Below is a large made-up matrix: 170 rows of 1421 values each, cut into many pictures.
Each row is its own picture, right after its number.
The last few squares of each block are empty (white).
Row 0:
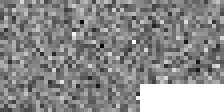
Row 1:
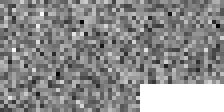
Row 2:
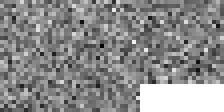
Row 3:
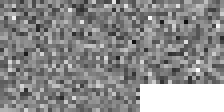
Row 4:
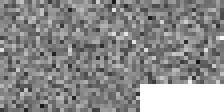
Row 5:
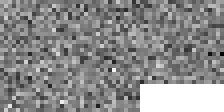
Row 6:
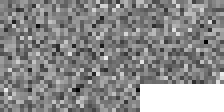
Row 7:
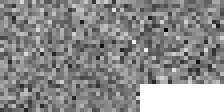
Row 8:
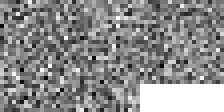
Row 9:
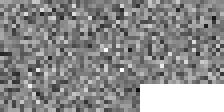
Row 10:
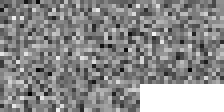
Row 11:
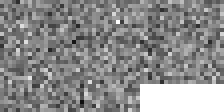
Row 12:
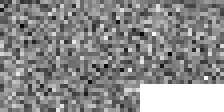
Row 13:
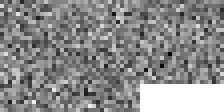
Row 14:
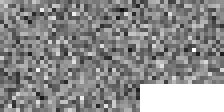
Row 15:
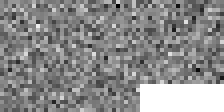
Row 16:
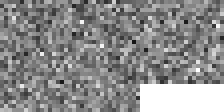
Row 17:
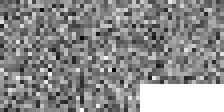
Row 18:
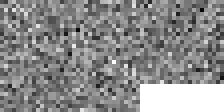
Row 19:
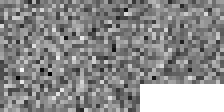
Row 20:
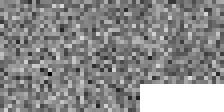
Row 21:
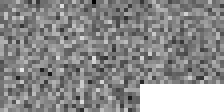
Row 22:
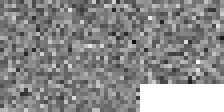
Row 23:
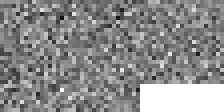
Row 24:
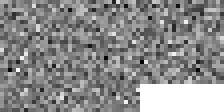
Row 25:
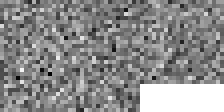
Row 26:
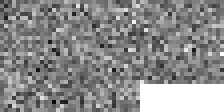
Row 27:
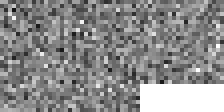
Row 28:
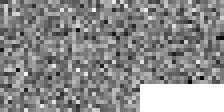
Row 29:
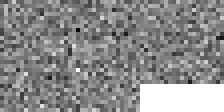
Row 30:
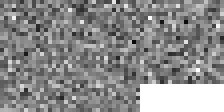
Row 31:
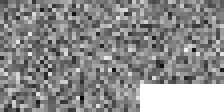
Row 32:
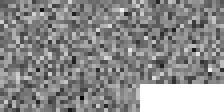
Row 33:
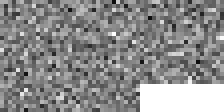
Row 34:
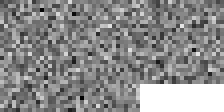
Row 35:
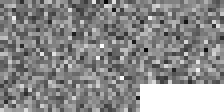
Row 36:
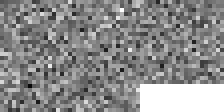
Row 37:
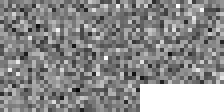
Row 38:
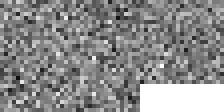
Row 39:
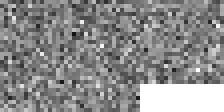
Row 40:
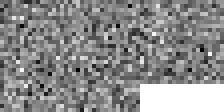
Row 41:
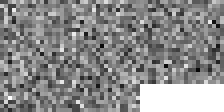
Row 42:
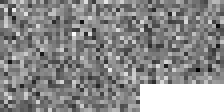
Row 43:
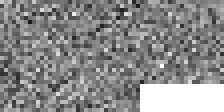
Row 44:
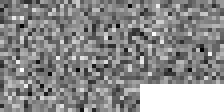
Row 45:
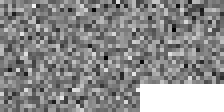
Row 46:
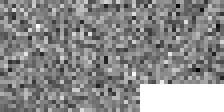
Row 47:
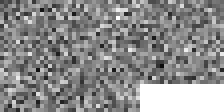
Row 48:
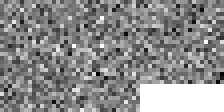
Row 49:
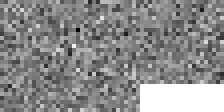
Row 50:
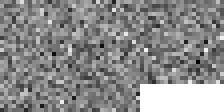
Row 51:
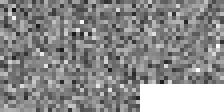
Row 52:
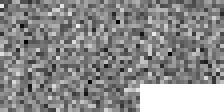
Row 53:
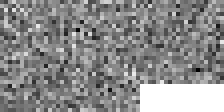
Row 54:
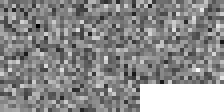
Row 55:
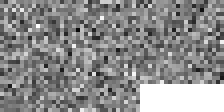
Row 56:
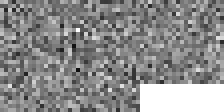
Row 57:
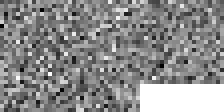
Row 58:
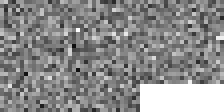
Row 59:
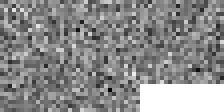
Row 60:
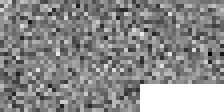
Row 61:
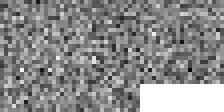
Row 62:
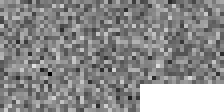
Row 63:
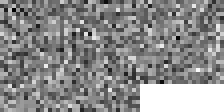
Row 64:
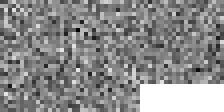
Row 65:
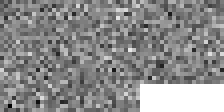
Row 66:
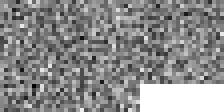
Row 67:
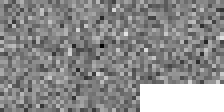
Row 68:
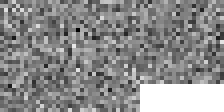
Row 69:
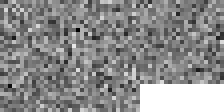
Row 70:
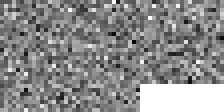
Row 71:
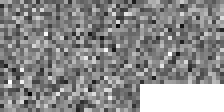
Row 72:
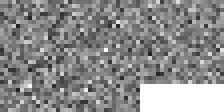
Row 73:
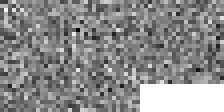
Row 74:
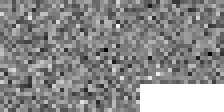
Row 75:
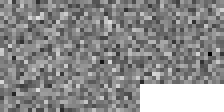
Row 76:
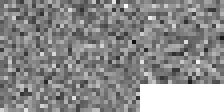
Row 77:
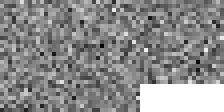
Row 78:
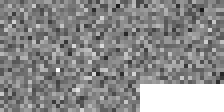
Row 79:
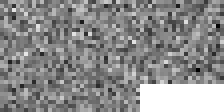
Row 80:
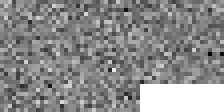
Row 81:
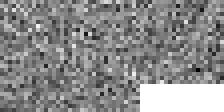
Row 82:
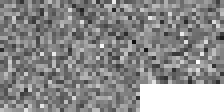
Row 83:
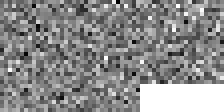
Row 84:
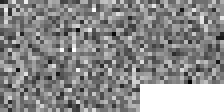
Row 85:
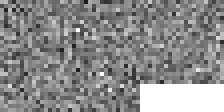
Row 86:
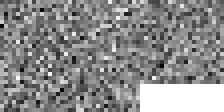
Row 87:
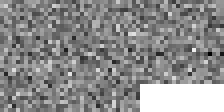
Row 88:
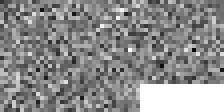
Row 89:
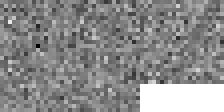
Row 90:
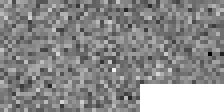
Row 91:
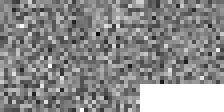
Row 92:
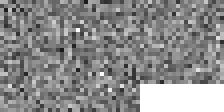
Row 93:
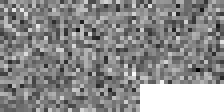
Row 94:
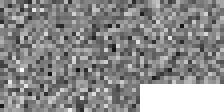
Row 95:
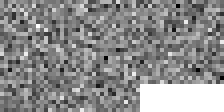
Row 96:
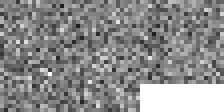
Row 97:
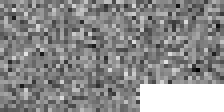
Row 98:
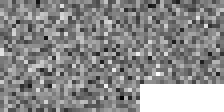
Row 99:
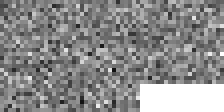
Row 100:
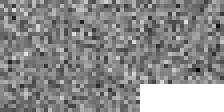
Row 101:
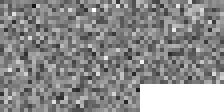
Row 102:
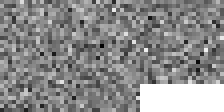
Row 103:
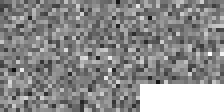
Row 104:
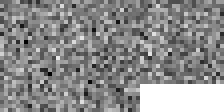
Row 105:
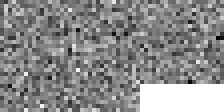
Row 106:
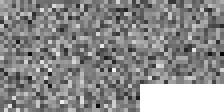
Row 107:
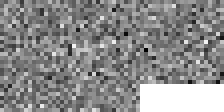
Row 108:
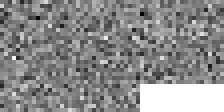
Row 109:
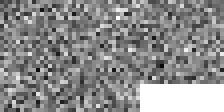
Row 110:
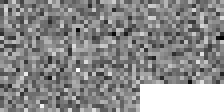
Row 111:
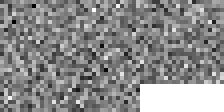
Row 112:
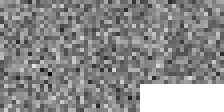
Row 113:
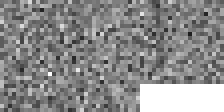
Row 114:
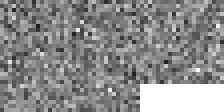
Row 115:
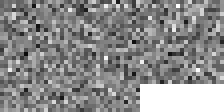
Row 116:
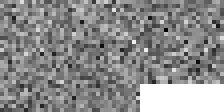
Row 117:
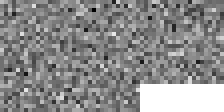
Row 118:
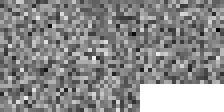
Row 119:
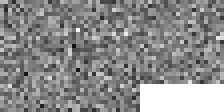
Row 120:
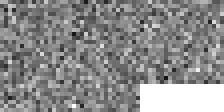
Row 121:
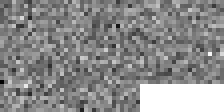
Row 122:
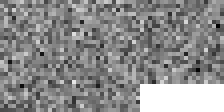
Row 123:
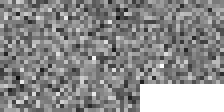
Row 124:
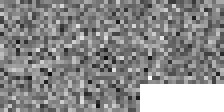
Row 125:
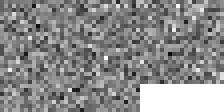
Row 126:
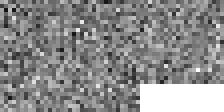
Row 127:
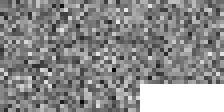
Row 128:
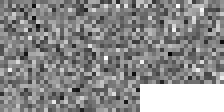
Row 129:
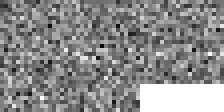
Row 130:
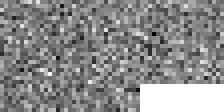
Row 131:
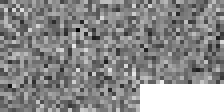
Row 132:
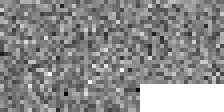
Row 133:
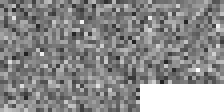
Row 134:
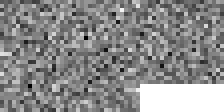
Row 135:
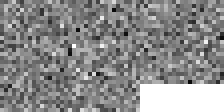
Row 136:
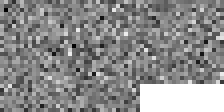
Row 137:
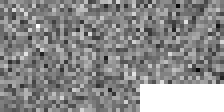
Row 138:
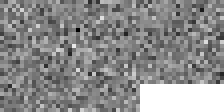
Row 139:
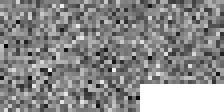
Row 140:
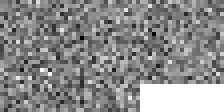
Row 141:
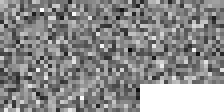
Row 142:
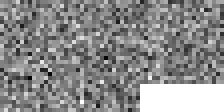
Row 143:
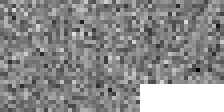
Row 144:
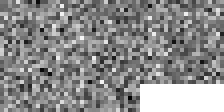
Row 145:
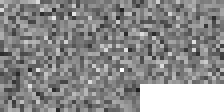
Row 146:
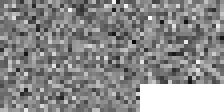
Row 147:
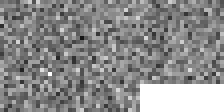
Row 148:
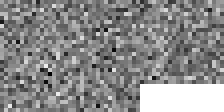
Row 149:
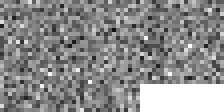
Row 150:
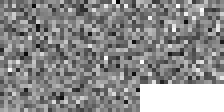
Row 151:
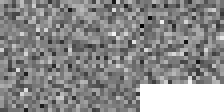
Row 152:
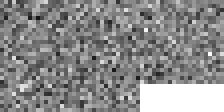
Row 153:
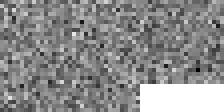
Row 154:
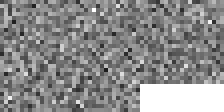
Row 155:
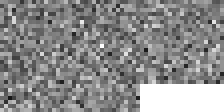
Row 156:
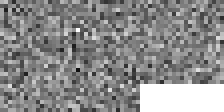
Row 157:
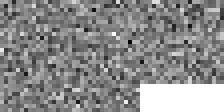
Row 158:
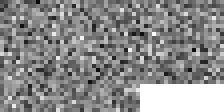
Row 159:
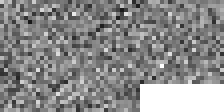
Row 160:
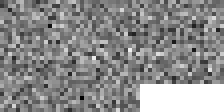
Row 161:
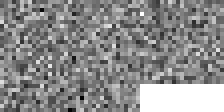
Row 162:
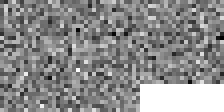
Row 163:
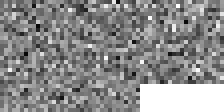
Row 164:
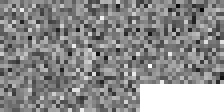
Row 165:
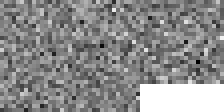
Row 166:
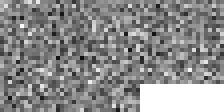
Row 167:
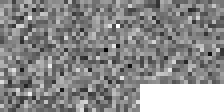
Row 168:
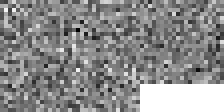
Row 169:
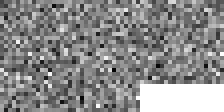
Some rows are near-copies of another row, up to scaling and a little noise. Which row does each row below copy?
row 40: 44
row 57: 86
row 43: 159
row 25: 19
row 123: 38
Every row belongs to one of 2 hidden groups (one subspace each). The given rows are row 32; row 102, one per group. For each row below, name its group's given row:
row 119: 102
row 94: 32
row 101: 102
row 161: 32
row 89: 102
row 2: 102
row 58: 102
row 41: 102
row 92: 102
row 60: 32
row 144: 32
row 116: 102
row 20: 32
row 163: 102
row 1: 102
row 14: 32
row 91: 32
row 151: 102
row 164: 102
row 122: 102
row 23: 32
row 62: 32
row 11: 32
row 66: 32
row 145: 32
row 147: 32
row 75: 32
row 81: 102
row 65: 32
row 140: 32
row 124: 32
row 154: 102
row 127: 32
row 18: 102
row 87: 32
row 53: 102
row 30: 102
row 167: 32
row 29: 102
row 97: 102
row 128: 102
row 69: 102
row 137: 102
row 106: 32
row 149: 32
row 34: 32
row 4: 102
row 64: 102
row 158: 32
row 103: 32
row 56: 102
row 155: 102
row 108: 32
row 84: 102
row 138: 102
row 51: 102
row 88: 32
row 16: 102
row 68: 102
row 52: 32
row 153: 102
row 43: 32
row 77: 102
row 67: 102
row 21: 32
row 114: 102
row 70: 102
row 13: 32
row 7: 102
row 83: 102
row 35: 102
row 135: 102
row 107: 102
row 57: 32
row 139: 32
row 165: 102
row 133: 102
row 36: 32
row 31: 32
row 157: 102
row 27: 102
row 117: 102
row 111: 102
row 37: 102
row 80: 32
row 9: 32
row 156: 102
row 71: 32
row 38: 32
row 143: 102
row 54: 102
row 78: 102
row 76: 102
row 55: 102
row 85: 102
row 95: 102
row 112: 32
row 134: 32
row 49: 102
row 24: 102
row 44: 32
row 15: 102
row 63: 102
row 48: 102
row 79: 102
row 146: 102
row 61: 32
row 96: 32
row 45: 102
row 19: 32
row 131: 102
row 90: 32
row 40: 32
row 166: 32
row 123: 32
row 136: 102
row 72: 32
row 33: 102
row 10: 32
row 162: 102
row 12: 32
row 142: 32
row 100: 102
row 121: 32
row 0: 102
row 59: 102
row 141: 32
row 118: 32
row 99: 32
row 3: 102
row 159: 32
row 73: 102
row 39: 102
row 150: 102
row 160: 32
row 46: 102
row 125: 102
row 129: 32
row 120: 102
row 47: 32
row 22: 102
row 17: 32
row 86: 32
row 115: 102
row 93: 102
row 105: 102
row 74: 32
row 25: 32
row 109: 32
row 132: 32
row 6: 102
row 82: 102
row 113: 32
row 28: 102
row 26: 32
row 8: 32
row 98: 32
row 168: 102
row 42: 102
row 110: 102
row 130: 32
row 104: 32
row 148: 32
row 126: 102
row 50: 102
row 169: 32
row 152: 32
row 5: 32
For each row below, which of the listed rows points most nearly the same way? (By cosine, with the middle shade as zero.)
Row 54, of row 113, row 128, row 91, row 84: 128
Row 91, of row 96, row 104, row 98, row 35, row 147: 147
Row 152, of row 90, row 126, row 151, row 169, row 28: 169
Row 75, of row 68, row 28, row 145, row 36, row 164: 36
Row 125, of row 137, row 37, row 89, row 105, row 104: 37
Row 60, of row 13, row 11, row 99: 11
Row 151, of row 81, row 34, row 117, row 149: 117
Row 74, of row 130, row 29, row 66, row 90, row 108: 90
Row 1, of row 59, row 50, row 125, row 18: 50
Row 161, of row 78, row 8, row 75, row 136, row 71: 8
